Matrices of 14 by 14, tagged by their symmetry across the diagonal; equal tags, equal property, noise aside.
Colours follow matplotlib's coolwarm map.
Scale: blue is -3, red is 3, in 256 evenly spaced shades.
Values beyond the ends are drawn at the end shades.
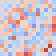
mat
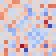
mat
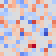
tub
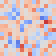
mat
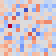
tub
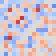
mat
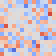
tub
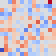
tub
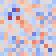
mat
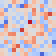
mat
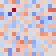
tub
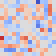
tub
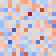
tub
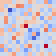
mat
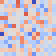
mat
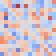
tub
